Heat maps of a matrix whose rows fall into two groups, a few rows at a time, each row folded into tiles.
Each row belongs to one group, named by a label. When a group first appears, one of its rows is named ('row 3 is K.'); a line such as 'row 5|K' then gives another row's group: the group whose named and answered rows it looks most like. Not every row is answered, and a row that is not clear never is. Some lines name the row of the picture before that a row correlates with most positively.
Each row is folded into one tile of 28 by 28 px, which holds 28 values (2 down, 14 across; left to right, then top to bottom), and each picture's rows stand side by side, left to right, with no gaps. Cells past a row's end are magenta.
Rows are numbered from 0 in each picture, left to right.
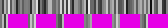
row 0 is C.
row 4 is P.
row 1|C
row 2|C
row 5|C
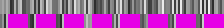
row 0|C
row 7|C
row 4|C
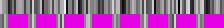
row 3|P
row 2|C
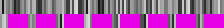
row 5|C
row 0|P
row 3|P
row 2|C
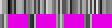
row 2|P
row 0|P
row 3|C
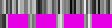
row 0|C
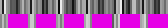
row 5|P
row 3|P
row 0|P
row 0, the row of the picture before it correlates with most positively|2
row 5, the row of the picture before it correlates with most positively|2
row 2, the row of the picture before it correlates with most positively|2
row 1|P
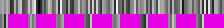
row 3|C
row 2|P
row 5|C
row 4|P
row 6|P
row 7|C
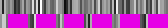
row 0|P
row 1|C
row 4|P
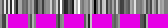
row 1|P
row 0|C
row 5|C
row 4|P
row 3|C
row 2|P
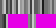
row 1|P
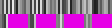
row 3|P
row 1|C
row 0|C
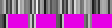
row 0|C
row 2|C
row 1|C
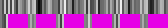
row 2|C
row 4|C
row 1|P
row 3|P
